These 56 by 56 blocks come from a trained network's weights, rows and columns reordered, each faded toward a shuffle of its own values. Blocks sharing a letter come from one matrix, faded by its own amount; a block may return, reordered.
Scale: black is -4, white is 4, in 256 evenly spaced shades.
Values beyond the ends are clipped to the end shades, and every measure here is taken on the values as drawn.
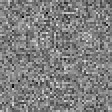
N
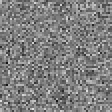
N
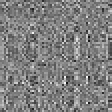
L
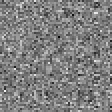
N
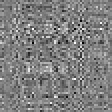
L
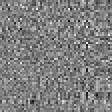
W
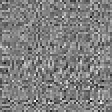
W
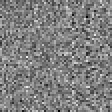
N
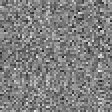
N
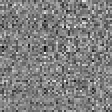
W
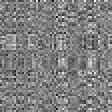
L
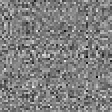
W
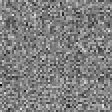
N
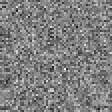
N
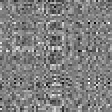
L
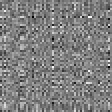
L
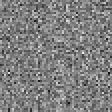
N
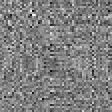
W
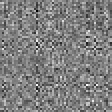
W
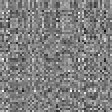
L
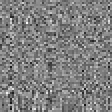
W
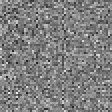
N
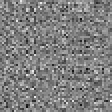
W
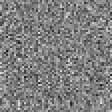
N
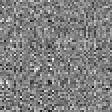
W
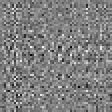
L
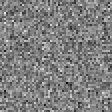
N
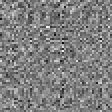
W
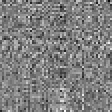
W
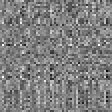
L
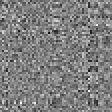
W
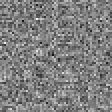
N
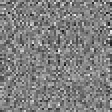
W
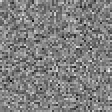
N
